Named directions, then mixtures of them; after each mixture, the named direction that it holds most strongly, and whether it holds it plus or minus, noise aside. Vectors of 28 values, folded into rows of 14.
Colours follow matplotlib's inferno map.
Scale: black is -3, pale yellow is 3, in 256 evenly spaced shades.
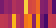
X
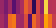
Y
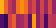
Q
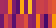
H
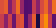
X, minus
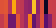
Y, minus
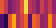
Q, plus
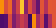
Q, plus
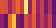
Q, plus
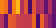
H, minus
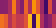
X, plus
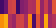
Q, minus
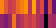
Q, plus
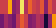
H, plus
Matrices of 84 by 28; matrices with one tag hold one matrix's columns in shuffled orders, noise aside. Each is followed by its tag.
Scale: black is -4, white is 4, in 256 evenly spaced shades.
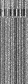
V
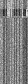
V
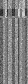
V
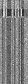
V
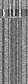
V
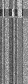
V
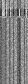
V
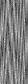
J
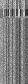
V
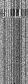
V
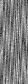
J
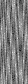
J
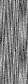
J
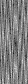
J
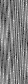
J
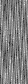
J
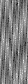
J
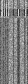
V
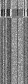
V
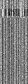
V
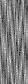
J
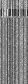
V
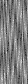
J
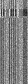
V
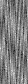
J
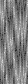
J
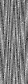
J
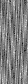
J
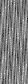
J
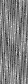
J
